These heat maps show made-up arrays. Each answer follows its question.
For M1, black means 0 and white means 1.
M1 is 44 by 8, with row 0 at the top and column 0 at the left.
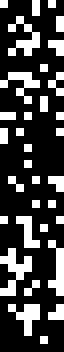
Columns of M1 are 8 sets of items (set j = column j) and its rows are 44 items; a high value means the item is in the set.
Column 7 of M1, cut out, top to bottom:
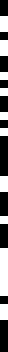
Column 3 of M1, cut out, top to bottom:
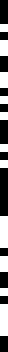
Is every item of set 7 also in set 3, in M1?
no
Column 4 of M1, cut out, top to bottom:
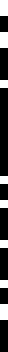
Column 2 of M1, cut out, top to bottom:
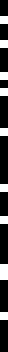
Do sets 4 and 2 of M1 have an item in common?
yes
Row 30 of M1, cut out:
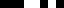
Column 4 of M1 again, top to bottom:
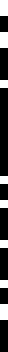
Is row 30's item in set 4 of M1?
yes
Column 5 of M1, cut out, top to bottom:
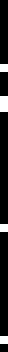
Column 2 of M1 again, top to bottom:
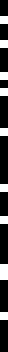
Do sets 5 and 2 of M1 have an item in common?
no
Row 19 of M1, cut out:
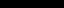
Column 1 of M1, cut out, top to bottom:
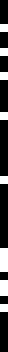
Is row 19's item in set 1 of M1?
no
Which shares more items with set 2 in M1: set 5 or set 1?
set 1
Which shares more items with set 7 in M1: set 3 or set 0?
set 3
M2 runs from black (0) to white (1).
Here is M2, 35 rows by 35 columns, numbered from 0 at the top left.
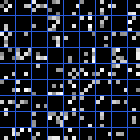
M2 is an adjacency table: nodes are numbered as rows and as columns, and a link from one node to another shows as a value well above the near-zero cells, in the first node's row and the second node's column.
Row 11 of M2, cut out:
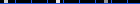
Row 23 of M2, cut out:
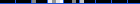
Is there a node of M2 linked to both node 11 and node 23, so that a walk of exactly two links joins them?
yes
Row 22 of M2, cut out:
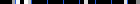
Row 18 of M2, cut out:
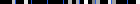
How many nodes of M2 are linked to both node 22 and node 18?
4
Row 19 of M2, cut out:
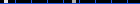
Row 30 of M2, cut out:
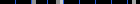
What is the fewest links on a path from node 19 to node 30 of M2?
4
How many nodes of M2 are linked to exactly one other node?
0
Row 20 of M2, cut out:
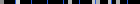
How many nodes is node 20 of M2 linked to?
7
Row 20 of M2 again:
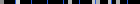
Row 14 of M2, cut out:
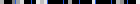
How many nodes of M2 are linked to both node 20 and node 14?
5
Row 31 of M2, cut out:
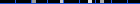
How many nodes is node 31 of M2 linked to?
4
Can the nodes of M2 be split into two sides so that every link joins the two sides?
yes
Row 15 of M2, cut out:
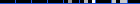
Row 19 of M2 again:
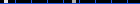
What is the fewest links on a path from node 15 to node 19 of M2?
3
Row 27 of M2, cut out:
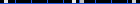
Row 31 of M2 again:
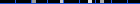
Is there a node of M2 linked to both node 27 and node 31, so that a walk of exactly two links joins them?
no
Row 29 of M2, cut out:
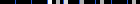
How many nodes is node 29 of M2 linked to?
6
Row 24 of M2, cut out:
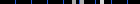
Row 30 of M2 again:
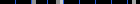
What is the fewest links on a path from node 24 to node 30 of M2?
4
